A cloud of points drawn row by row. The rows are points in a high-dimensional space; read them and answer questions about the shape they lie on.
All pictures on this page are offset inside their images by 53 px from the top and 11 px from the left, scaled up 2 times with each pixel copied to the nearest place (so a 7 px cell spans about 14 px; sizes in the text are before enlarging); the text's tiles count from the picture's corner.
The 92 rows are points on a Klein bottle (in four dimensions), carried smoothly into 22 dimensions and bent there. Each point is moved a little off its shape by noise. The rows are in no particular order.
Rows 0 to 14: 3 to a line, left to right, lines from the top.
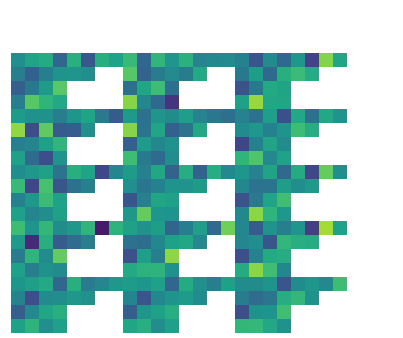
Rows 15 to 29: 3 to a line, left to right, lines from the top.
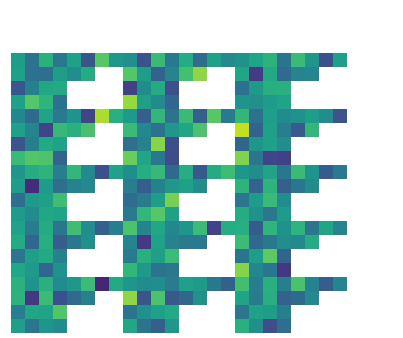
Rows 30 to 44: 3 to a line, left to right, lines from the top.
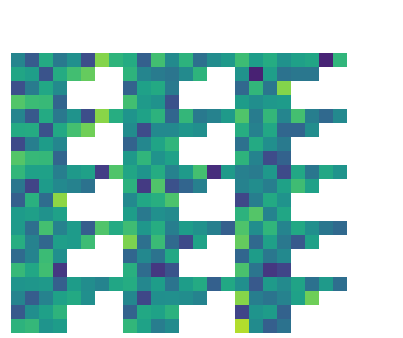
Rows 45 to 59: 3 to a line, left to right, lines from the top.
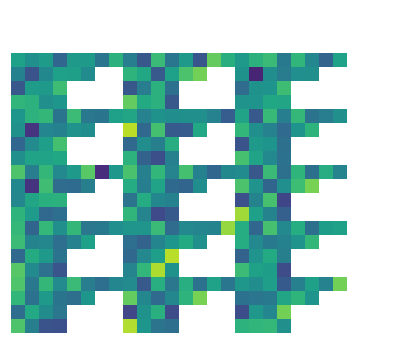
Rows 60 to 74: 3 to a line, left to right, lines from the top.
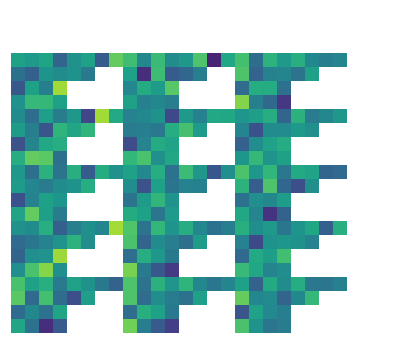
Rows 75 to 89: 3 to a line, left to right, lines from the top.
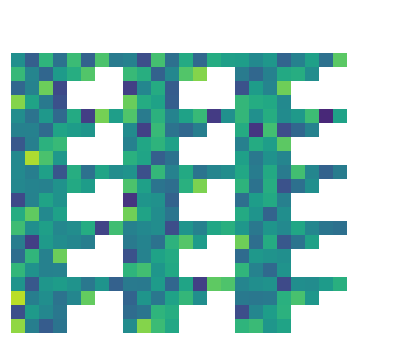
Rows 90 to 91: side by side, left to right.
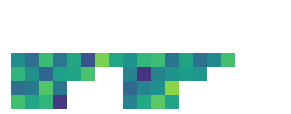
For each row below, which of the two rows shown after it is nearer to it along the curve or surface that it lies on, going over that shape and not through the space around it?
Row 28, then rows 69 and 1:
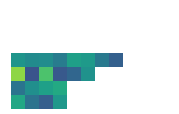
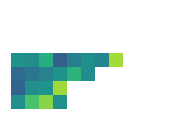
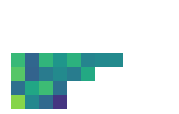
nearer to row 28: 1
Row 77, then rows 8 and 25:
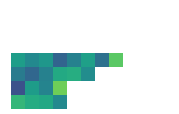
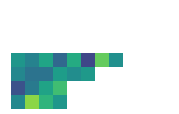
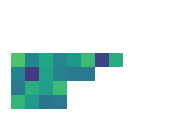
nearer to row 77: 25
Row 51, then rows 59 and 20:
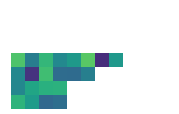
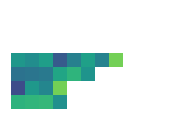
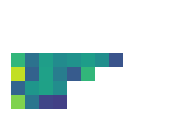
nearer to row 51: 59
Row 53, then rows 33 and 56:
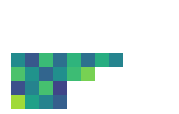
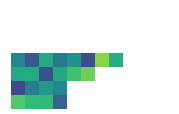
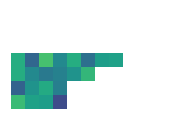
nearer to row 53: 33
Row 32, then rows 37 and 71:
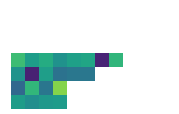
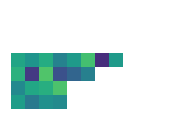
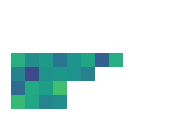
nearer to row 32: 37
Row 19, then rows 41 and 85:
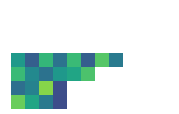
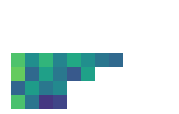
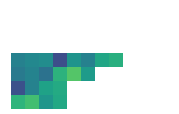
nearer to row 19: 41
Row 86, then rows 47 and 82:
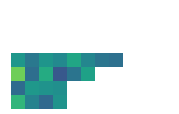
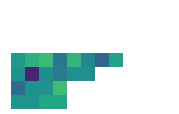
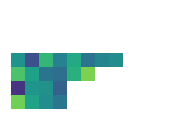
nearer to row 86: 82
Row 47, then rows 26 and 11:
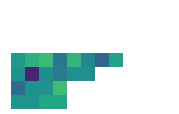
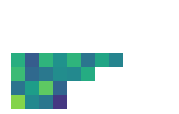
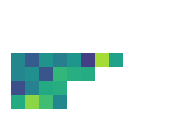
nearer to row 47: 11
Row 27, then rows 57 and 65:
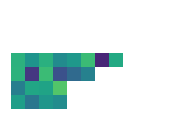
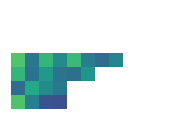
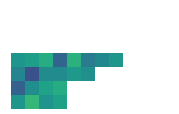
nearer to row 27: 65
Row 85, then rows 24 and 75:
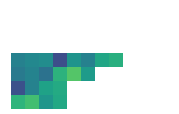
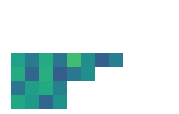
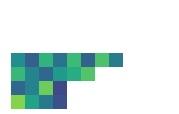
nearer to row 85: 24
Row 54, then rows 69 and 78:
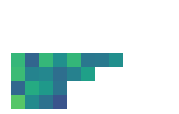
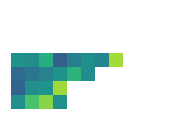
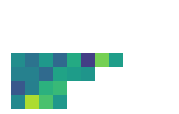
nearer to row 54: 78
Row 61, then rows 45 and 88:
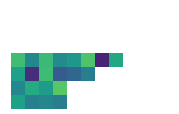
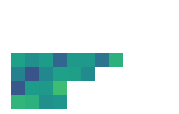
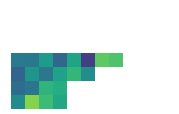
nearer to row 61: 45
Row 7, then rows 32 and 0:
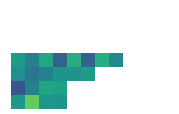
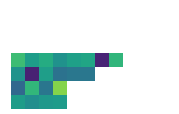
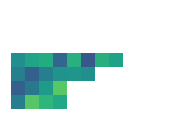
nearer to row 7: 0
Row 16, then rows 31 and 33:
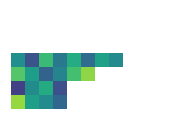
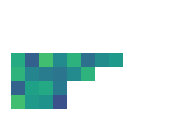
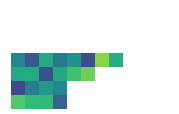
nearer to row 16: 33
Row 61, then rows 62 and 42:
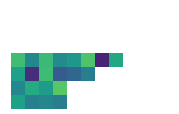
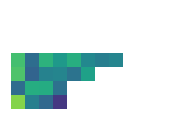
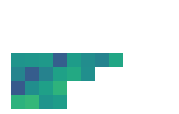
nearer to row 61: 42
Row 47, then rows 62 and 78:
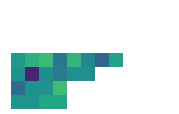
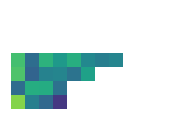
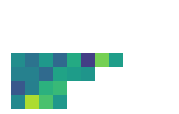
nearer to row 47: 78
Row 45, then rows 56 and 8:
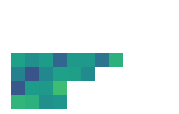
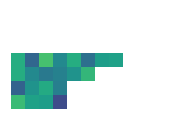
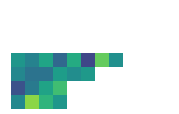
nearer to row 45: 8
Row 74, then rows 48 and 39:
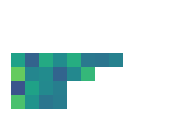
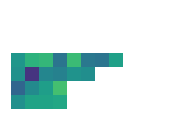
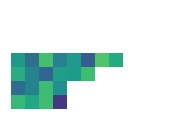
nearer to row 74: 39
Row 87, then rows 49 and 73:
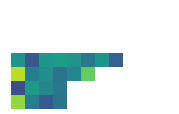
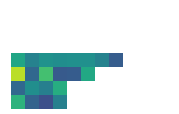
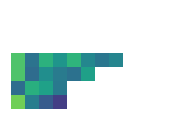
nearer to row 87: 49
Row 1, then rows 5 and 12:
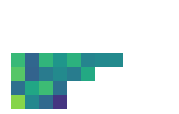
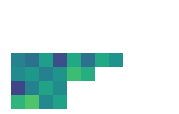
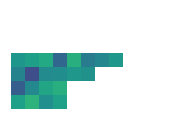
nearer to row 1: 5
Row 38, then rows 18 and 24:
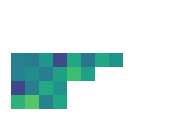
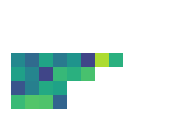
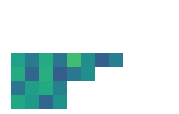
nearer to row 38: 18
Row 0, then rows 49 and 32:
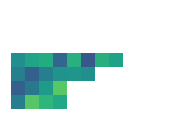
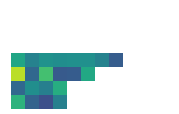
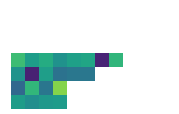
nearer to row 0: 32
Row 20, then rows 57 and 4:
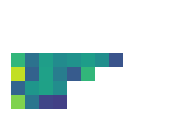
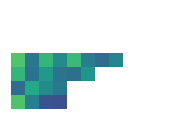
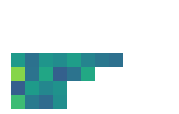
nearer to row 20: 57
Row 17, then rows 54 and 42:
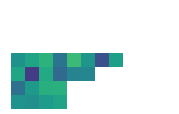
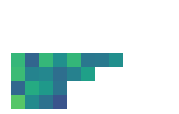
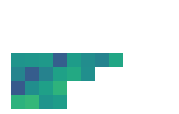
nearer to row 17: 42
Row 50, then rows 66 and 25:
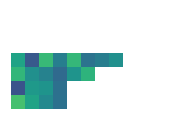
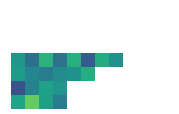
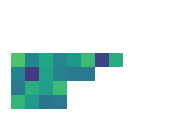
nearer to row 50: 66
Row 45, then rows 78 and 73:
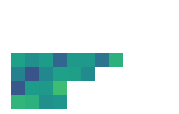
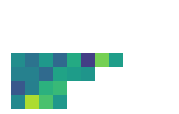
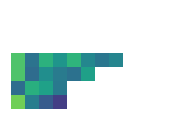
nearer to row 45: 78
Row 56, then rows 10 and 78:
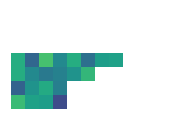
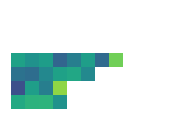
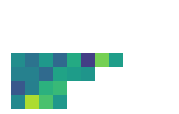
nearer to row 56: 78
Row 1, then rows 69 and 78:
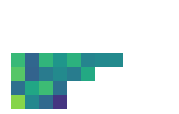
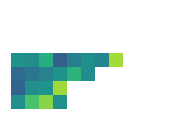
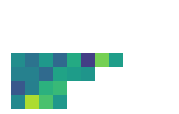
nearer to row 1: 78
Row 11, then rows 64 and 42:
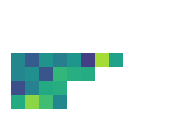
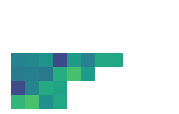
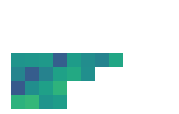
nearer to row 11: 64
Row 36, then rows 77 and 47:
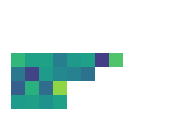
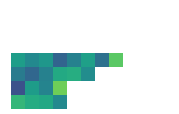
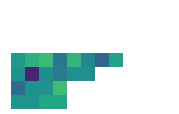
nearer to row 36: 77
